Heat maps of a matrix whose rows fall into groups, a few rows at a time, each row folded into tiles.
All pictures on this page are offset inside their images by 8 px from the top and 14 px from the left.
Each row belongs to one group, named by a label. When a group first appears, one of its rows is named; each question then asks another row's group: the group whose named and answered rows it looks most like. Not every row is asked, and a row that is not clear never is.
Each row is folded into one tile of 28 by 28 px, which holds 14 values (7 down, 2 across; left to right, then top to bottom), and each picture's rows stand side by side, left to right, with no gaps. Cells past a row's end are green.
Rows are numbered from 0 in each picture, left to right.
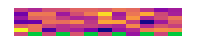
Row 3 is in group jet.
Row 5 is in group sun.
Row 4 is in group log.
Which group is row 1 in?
jet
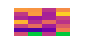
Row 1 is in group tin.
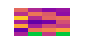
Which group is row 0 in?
log
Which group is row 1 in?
sun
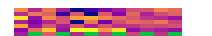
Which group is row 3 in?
sun
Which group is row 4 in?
jet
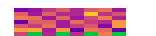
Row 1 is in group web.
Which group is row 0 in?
sun
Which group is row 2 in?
tin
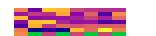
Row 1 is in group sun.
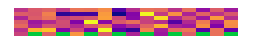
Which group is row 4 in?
tin
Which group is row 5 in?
log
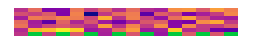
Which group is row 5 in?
web
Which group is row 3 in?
log
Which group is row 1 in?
sun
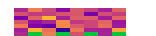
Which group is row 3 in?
web
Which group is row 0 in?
web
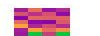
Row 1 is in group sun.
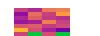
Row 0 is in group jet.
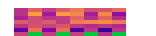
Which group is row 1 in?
tin
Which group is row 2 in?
jet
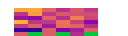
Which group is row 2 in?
log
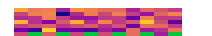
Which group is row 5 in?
log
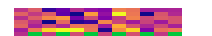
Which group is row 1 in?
sun
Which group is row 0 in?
web
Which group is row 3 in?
tin
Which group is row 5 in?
sun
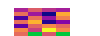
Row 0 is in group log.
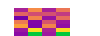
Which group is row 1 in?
web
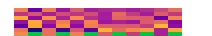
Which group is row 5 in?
web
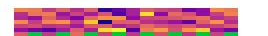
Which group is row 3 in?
sun
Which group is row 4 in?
tin
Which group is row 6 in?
sun
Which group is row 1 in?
jet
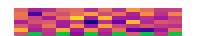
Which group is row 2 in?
log
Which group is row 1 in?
web
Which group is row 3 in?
log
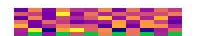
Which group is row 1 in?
tin
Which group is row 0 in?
web
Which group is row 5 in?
log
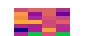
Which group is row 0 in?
jet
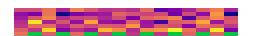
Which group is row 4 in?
web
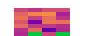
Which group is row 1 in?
jet
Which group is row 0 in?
log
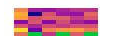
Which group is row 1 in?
sun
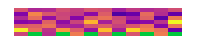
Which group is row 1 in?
web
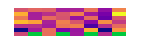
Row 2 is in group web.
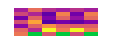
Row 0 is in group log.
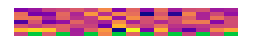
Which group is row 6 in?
jet
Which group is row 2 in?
tin
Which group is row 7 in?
sun
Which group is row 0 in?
sun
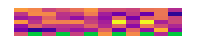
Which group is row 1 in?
jet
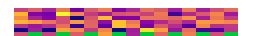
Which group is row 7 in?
jet
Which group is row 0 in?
jet
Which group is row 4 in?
web
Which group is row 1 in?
tin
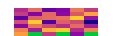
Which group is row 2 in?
log
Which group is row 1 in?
sun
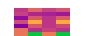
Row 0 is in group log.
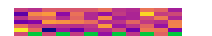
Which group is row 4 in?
tin
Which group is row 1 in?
jet
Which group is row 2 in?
jet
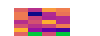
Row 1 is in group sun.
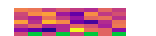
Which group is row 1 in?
jet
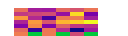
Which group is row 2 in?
jet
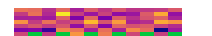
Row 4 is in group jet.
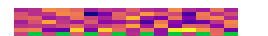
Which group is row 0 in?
sun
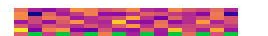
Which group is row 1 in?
sun
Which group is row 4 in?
log
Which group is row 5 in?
web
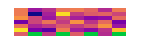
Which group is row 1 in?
tin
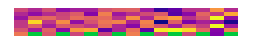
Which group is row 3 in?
jet
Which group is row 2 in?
sun
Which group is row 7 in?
log
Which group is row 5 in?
sun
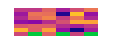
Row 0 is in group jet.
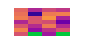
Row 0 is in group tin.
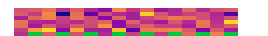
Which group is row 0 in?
web
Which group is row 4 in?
tin
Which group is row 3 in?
web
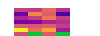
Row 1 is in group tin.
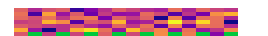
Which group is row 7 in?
log
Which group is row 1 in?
jet
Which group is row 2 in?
sun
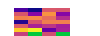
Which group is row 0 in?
sun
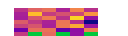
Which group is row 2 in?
log
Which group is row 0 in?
tin
